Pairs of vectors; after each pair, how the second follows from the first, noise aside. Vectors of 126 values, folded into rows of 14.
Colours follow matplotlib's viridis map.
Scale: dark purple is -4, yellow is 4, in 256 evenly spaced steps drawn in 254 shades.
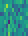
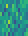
sign-scrambled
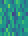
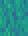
shrunk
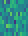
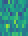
sign-scrambled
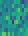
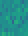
shrunk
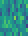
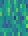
negated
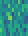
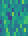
negated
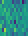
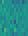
shrunk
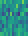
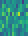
negated
